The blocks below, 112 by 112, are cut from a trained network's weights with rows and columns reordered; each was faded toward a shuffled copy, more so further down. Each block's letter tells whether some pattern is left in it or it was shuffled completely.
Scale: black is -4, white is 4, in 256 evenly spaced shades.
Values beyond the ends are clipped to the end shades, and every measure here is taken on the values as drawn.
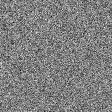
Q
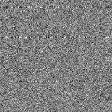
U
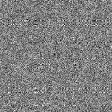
U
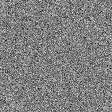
Q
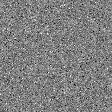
Q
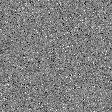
Q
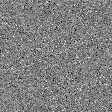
Q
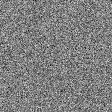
Q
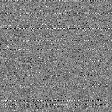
U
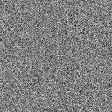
U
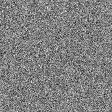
Q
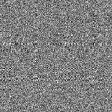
U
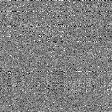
U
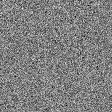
Q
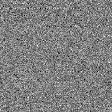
U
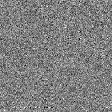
U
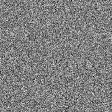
U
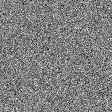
Q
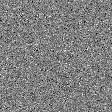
Q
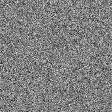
U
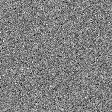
Q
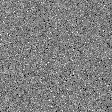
Q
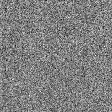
U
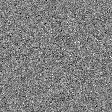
Q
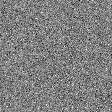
Q
